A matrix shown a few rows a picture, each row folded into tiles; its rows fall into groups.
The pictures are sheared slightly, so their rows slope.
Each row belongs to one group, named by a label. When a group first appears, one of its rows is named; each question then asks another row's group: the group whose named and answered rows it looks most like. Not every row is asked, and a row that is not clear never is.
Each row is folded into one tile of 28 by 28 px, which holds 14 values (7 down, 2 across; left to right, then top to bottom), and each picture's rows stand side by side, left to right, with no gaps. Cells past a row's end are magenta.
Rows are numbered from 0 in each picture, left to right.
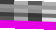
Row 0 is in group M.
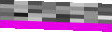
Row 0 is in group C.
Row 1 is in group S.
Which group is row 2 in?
M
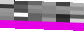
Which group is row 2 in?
M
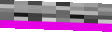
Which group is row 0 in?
C
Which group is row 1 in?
M
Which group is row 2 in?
C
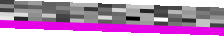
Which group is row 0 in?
S
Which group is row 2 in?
M
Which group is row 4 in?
C
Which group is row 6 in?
C
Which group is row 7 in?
S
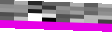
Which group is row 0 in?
M
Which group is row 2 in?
M
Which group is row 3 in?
S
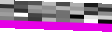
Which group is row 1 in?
M
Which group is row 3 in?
S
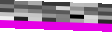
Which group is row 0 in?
S
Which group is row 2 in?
C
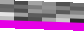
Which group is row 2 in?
S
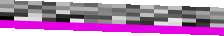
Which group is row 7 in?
M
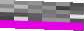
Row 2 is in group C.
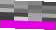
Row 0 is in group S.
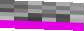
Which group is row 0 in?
S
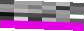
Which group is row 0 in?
M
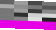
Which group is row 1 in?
S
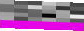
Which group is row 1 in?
C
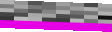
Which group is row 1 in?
S
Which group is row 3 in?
C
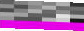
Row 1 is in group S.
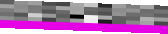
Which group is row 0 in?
C
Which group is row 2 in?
C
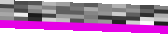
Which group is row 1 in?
M
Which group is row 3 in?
C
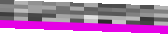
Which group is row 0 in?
M
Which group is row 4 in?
S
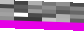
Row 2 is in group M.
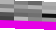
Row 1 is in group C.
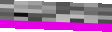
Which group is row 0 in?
C
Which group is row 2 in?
S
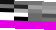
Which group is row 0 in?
S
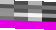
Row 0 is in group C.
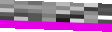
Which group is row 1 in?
M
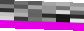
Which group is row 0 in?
S
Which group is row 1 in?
C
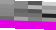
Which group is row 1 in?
C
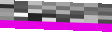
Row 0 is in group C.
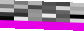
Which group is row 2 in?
C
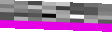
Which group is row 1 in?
C
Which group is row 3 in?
S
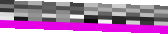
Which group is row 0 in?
S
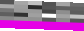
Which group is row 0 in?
C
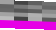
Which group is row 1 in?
S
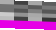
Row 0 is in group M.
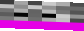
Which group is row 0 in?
C
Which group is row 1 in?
C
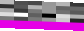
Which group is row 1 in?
C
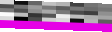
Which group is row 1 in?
M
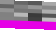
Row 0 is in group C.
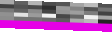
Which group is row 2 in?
M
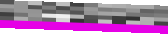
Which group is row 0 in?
M
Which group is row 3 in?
M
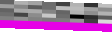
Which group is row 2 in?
C
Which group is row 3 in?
M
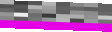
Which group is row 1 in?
C
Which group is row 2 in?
S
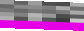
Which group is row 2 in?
M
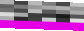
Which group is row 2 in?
M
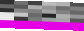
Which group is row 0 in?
S
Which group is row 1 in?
C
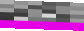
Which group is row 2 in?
M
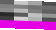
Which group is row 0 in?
M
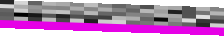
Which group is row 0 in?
C
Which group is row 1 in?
M
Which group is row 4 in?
S
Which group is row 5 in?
C
